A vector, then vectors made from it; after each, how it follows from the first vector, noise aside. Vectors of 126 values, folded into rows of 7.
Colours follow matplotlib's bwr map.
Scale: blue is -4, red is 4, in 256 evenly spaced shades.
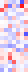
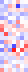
wrapped around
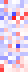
wrapped around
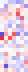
wrapped around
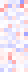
shrunk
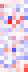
wrapped around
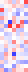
wrapped around
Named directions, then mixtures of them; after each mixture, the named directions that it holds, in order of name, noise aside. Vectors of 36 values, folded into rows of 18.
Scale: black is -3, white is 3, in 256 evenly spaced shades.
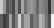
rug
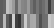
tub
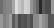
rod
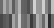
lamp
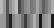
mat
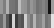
lamp, rug, tub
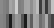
lamp, mat, rod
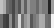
rug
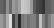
lamp, mat, rod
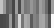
rug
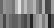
lamp, rod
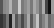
lamp, rod, tub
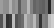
mat, rug, tub
